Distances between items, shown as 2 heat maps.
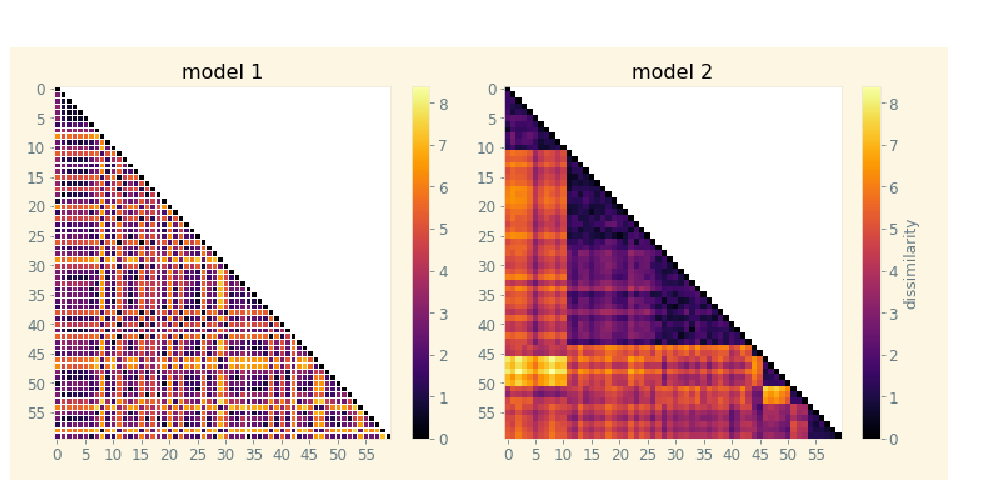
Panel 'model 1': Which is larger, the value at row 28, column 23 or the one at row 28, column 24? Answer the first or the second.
the first
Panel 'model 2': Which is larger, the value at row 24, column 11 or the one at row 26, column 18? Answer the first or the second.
the second
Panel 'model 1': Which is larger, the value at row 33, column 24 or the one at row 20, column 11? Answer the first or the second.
the first
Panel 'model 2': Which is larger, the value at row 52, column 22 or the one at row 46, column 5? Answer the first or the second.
the second
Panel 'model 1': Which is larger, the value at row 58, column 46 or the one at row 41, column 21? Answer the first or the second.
the second
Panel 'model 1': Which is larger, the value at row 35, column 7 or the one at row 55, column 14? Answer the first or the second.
the second
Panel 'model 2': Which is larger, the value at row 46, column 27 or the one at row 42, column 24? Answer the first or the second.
the first
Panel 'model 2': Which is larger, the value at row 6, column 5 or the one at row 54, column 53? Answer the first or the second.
the second
